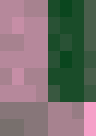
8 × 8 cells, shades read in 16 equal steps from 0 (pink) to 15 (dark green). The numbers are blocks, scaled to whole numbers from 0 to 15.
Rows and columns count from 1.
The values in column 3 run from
4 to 7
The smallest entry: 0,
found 2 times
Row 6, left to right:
4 4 4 5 12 14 14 12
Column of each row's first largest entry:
6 6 5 6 5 6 1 1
